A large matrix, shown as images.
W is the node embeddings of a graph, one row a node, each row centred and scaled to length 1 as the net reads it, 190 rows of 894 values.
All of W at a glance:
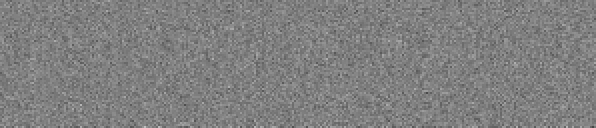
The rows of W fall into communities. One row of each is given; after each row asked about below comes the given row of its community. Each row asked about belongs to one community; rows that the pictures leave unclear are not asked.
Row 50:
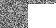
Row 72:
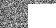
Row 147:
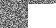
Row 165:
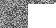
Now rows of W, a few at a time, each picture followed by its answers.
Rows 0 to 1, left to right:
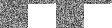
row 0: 147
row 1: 50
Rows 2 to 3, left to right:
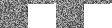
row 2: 50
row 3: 165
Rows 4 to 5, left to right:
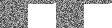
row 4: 165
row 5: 147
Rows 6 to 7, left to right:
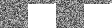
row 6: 50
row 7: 50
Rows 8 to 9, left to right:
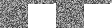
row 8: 165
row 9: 50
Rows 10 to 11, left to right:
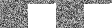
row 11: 147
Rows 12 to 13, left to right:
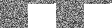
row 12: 72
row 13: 165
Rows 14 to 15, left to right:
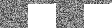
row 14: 72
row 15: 50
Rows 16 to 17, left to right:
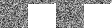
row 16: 50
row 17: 50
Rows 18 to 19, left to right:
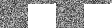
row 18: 72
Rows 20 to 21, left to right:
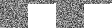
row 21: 72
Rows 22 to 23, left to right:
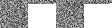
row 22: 165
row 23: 147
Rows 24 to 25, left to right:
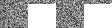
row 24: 50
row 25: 50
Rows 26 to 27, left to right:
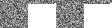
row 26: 72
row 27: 165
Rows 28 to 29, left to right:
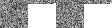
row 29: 50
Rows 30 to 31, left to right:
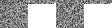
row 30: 50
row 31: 72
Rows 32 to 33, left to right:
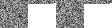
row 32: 147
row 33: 165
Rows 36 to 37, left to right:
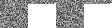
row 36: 165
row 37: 72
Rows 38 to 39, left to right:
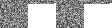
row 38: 72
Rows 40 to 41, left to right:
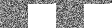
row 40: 147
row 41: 147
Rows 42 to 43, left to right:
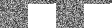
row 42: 165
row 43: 165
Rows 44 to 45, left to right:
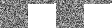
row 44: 50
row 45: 72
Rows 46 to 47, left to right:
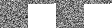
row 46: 147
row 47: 72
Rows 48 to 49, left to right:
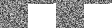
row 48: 165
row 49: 147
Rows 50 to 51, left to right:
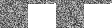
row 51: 50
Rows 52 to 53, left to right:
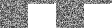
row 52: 72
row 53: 72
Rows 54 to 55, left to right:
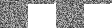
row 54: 50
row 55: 72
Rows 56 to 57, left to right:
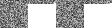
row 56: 50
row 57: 147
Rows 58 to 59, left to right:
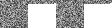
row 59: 165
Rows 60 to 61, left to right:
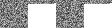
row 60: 72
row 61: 72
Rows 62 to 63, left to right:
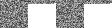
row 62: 72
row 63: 72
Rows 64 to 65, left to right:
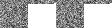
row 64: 165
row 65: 165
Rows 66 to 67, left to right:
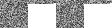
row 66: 147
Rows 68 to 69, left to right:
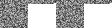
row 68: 165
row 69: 165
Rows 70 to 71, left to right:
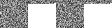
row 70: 165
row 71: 72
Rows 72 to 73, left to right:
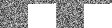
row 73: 165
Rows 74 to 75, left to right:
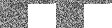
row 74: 147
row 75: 147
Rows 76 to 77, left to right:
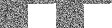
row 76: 147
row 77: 72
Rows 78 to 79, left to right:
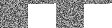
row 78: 50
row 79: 147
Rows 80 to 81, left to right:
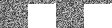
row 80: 50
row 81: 72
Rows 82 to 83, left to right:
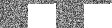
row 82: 72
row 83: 72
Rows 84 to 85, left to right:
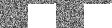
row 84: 72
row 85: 50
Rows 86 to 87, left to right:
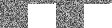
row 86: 72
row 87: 50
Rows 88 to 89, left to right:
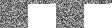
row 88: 147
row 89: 147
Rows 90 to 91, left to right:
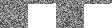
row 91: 165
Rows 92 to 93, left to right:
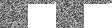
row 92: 50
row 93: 147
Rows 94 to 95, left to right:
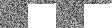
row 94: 72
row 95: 147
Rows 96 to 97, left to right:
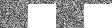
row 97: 50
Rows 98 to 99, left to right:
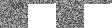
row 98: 147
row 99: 165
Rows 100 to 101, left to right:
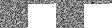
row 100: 147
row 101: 147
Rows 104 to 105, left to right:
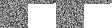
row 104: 165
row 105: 50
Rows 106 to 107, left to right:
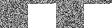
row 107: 165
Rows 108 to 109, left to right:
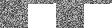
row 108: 165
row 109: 165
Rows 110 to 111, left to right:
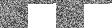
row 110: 165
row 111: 147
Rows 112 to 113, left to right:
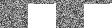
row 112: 165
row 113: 72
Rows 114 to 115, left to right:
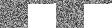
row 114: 147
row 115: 147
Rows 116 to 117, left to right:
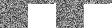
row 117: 72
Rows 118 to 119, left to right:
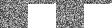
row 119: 165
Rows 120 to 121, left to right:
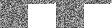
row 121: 50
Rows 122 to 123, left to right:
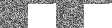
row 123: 147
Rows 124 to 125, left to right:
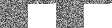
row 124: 147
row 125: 72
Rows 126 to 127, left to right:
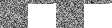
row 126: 165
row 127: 147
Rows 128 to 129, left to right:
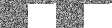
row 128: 50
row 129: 147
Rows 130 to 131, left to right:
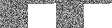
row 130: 147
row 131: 72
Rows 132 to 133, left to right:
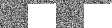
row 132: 72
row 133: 50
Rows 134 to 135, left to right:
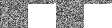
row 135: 147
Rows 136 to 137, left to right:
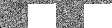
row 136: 147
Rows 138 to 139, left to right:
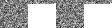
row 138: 72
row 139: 72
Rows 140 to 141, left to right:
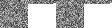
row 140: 165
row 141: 165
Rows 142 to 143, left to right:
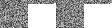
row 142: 165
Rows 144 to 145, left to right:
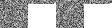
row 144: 165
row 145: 147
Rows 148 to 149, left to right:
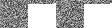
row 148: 147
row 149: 165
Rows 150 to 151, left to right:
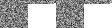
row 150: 147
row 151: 50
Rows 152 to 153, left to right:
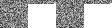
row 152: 50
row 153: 165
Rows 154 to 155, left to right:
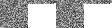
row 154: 72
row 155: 72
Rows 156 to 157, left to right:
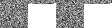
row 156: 165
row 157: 165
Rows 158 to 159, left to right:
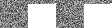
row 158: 147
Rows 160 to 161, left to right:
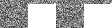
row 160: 72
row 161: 50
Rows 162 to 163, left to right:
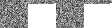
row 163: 72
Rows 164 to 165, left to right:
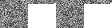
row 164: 165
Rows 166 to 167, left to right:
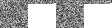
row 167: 147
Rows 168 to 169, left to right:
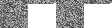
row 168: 50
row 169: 165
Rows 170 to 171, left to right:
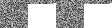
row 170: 147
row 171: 165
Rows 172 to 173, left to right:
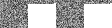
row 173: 72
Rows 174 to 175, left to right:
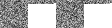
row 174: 165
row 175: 147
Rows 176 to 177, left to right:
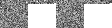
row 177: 165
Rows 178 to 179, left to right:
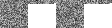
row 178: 72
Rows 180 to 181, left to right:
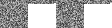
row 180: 165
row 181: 165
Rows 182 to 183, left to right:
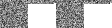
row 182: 165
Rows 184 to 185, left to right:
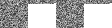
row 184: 50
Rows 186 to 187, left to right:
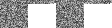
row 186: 147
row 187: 72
